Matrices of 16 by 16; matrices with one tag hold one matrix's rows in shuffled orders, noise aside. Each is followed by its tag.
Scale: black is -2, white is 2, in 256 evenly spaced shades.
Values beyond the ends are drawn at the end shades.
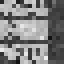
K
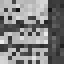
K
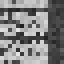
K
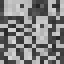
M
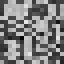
M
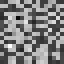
M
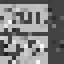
K
